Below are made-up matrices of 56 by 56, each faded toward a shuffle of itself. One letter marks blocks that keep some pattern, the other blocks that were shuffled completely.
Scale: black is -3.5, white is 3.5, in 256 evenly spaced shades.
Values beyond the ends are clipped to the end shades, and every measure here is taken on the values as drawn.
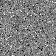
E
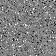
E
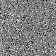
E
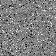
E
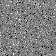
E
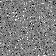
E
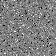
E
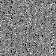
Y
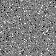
E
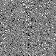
Y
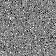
E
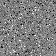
E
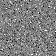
E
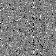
Y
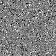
E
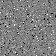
E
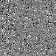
Y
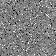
E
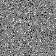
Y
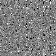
Y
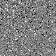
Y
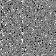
Y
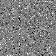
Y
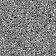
E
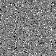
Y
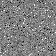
E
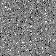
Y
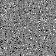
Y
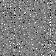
Y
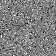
E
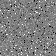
E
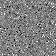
E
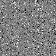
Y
